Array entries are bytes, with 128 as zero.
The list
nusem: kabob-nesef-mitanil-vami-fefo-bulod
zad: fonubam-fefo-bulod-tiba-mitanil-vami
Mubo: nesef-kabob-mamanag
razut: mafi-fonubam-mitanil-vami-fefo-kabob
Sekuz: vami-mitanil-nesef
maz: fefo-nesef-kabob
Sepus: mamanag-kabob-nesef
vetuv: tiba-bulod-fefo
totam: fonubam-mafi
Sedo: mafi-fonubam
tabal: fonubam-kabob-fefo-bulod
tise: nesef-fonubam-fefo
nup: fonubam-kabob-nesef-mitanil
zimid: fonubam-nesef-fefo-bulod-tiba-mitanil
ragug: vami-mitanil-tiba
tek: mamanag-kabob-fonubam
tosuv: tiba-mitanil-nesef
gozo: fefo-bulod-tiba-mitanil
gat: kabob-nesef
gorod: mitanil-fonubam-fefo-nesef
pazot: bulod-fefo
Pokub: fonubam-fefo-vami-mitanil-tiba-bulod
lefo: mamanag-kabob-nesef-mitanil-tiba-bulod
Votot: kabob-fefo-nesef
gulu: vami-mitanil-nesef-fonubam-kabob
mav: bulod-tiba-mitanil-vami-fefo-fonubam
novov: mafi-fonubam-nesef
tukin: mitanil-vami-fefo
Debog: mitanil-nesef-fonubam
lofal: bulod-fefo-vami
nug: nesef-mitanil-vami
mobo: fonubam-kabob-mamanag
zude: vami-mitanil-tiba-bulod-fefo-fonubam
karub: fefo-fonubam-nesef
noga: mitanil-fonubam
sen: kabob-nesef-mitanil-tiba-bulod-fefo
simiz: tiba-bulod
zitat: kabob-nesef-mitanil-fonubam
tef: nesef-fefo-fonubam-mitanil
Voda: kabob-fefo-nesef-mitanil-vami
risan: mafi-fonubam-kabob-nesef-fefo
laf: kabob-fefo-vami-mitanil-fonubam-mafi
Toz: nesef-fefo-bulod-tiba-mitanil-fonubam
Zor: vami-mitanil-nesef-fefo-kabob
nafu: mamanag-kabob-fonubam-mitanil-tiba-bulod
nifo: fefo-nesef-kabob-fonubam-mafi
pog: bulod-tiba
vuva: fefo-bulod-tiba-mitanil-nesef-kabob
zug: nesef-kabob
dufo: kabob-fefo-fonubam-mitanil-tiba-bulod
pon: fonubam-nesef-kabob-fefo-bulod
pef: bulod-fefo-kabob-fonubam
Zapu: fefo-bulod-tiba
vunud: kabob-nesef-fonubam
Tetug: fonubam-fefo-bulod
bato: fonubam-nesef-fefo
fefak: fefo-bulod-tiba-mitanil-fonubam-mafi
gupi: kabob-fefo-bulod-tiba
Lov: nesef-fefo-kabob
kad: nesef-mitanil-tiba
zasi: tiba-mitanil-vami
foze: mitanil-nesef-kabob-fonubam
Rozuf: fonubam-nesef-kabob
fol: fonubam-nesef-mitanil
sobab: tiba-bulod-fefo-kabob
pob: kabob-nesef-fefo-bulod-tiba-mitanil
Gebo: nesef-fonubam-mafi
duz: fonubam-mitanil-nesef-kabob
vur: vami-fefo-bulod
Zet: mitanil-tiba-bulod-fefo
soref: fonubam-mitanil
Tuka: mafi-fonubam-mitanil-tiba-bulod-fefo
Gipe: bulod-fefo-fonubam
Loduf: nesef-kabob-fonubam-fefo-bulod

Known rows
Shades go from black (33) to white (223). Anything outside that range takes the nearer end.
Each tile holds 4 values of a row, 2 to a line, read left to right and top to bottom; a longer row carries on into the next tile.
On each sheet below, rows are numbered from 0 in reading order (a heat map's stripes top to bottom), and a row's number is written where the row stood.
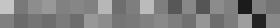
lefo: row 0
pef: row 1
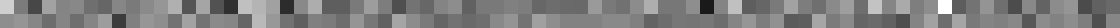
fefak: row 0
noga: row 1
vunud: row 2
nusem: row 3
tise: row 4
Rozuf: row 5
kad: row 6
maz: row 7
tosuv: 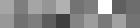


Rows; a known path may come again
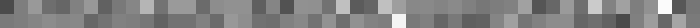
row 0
pon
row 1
Sepus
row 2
ragug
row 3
sen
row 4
kad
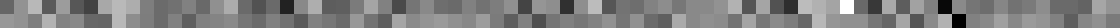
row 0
soref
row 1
Lov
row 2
vunud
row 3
karub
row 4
nup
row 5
noga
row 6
pazot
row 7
Pokub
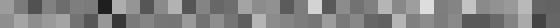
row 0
Tetug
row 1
duz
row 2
fol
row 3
simiz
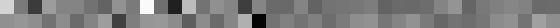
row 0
fefak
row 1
Zapu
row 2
Voda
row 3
nusem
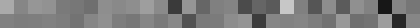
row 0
nafu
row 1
gupi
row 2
pef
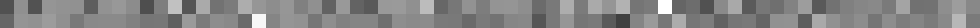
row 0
Tuka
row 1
Sekuz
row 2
gorod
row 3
Toz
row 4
tosuv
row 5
zitat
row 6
zude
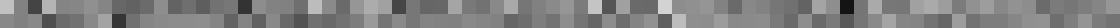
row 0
sobab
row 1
tabal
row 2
Mubo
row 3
tise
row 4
Debog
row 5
zad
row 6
Gebo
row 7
tek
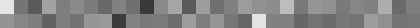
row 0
vuva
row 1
gulu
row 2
lefo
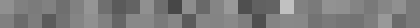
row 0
pob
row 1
maz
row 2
mav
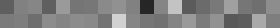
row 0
Zor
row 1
Rozuf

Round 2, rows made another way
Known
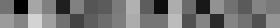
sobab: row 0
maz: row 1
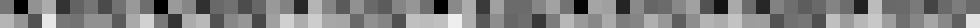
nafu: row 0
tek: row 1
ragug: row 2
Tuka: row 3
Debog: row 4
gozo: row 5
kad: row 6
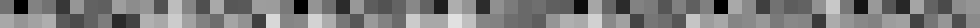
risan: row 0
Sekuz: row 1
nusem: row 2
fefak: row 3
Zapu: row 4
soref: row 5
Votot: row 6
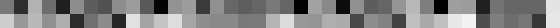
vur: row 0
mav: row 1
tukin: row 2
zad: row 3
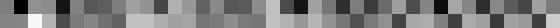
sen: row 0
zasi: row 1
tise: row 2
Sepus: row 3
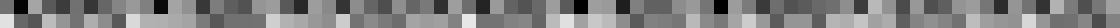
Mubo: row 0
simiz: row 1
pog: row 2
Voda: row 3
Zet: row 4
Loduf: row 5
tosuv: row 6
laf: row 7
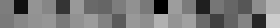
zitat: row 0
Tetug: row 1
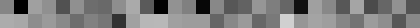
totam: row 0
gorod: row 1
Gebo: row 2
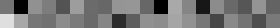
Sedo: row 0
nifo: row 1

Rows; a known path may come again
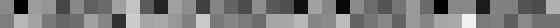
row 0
fol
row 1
pog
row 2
Gipe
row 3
dufo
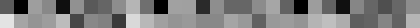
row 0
tukin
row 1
Debog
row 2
gupi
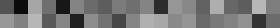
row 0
maz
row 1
novov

